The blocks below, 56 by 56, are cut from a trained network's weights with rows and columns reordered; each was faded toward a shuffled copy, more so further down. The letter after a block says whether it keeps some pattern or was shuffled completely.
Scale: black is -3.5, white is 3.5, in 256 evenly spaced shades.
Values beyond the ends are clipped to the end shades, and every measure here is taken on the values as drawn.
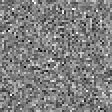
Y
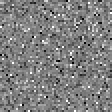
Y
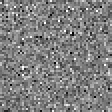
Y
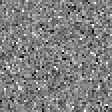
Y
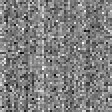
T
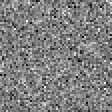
Y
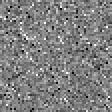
Y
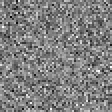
Y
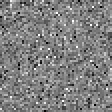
Y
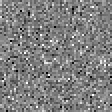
Y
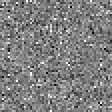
T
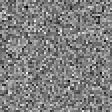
T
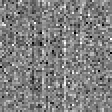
T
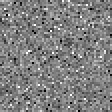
Y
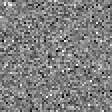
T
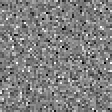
Y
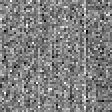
T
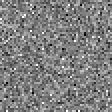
Y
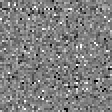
T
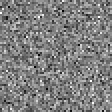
Y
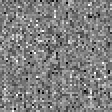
T
